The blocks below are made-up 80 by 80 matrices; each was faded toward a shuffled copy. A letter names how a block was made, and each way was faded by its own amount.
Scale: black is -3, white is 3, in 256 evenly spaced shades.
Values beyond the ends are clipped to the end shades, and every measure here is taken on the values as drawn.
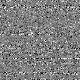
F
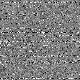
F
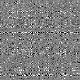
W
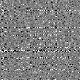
W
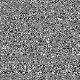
F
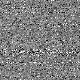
F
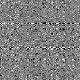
W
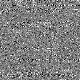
F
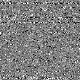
F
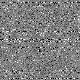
F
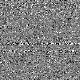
F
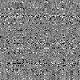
W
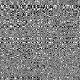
W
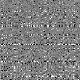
W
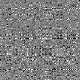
W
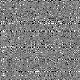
W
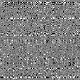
W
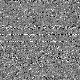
F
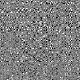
W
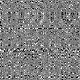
W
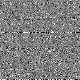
F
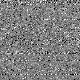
F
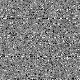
F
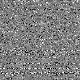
F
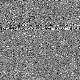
F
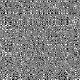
W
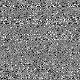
F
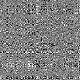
W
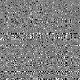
W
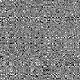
W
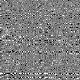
W
